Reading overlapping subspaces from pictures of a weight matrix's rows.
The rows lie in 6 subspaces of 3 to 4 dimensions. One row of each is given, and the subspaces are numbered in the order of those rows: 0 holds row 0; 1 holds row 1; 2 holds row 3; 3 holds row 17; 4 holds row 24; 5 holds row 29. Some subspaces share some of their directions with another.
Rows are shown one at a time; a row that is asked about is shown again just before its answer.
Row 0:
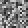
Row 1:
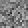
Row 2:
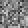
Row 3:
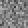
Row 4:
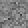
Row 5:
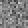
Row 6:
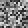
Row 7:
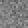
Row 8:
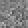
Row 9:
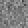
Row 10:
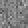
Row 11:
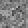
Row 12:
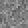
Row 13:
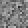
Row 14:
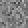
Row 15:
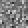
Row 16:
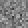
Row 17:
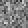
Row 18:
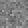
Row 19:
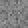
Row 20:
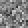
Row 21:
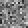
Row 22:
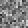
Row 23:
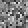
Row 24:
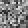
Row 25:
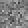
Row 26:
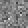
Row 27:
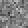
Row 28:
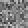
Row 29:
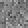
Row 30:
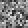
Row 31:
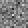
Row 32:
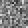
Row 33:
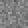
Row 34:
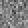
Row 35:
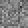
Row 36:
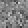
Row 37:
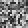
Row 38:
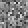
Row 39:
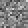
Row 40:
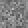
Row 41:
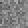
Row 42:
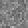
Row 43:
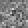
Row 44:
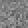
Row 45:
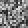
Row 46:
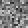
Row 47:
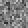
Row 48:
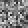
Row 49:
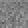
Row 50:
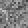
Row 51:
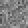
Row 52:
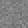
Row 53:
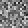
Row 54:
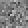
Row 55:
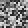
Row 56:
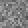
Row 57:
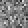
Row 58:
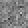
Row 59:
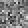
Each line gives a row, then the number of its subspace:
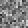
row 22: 5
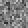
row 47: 3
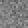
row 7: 2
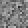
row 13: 0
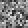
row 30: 5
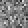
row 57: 3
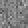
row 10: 2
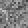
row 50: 1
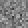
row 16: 3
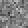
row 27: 4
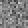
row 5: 2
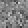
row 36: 5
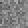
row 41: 2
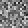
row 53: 3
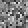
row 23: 3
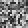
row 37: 4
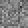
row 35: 1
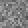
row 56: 1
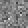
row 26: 0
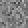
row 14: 3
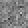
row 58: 0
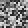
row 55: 1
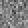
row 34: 2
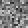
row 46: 4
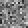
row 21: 4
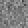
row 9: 3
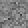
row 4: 0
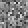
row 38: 3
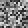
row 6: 1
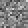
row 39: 1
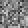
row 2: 1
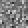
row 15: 4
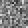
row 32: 4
